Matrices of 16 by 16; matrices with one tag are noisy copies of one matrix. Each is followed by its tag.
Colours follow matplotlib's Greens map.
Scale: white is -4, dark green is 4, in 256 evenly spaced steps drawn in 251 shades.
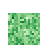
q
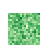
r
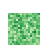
r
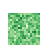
r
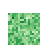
q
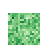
q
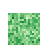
q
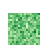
r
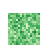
r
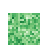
q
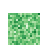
r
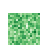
r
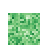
q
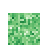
q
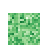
q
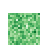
r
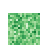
r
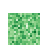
r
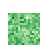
q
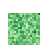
r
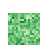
q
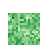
q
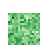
q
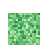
r
